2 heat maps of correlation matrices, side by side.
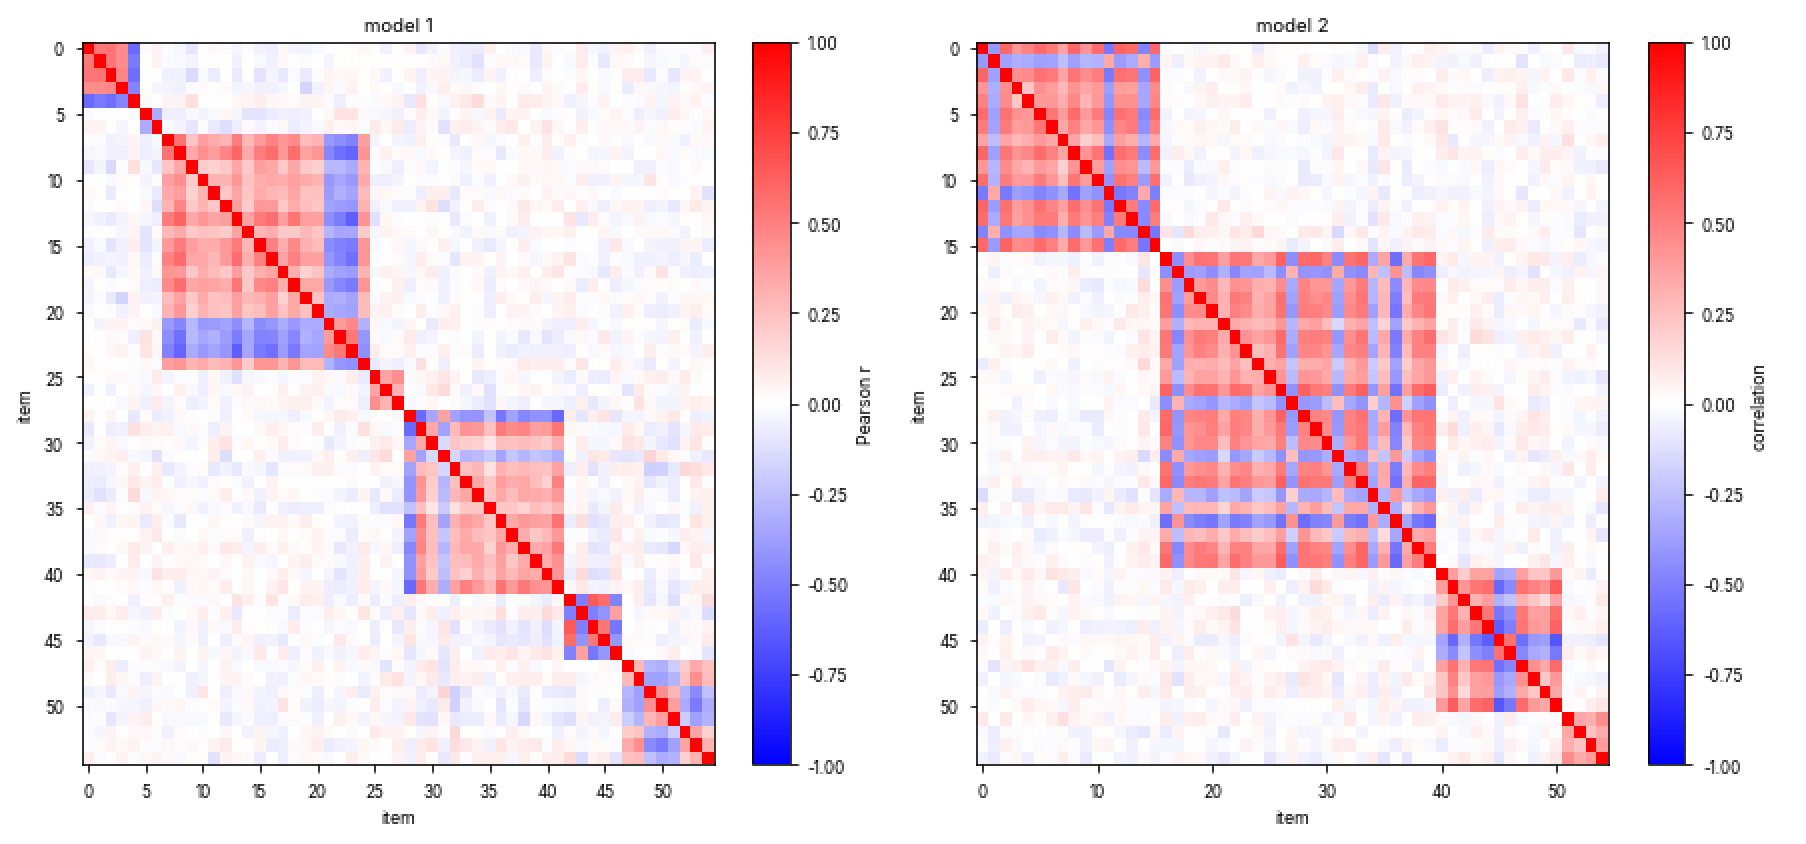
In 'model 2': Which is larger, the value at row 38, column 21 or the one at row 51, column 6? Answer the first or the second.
the first
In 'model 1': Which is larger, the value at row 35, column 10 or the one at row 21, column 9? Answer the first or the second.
the first
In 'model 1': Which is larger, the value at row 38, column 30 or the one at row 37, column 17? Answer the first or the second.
the first
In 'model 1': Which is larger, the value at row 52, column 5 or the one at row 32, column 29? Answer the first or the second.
the second
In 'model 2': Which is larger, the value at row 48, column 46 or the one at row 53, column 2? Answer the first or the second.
the second
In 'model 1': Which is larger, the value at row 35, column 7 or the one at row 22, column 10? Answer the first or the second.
the first
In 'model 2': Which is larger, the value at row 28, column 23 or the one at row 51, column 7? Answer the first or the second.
the first
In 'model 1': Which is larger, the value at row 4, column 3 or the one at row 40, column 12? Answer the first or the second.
the second
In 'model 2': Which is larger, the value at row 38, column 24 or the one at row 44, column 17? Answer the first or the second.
the first
